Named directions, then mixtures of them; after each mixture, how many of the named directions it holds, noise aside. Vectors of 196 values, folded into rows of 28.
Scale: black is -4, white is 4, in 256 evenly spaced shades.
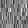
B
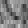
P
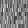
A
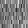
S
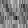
two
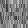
three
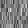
one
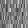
two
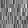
one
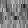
three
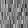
three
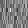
three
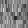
two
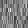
two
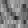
one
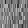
two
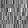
one
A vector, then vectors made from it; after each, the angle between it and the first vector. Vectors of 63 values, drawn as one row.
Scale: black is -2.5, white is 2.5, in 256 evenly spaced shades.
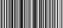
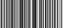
nearly parallel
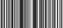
nearly parallel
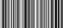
partly opposed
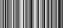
nearly opposite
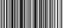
nearly parallel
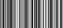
orthogonal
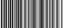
partly aligned
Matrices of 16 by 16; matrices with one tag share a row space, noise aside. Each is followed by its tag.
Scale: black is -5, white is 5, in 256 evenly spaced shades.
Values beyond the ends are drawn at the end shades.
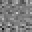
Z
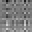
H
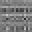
H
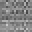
H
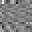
Z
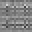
H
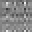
H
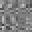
Z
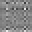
H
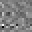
Z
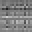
H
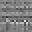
H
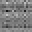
H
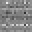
H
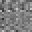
Z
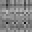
H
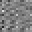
Z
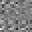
Z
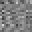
Z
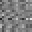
Z
